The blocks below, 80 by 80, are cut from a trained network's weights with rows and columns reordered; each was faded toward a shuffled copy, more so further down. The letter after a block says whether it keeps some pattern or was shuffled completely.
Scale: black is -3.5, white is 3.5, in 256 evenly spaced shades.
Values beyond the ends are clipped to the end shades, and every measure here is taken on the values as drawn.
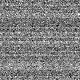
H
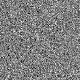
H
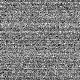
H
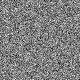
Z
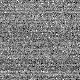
H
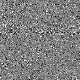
H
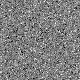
Z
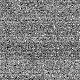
H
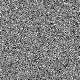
Z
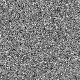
Z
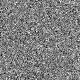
Z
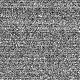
H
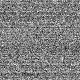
H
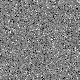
Z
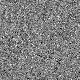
Z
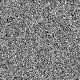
Z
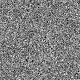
Z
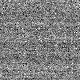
H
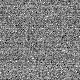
H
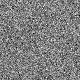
Z
